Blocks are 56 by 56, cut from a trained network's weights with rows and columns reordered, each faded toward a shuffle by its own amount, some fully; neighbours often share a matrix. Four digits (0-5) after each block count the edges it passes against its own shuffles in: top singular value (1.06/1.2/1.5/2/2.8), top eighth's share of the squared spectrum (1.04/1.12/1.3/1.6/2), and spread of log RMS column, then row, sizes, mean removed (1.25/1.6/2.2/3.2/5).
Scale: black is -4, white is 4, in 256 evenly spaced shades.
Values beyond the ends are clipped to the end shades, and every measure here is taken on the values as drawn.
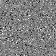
2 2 0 1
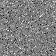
1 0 0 0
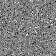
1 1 0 0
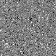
2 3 1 1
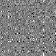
3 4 2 2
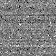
3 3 1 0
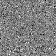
2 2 0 1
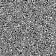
0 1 0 0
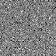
3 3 0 2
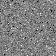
0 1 0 0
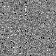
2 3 1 1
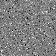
1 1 0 0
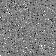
0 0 0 0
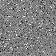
0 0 0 0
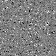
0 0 0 0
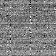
3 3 2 0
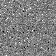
0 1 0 0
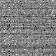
3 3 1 0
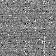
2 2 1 0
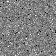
0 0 0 0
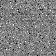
0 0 0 0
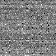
3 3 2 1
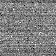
3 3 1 0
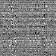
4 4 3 1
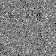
1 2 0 1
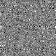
3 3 1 2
